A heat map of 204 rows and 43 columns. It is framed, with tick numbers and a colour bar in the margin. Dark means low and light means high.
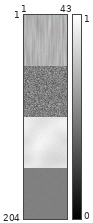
The table splits into 4 rows of 1 panel. Panel 1,1: high, streaked downward, faint in contrast. Panel 2,1: middling, fine-grained. Panel 3,1: very high, smooth, faint in contrast. Panel 4,1: middling, flat.
